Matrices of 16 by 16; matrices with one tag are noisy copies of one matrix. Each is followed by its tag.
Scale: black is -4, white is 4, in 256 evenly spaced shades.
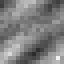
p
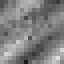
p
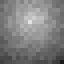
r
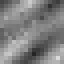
p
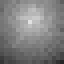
r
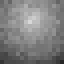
r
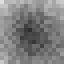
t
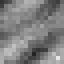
p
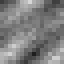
p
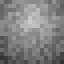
r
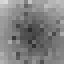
t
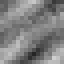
p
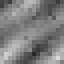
p
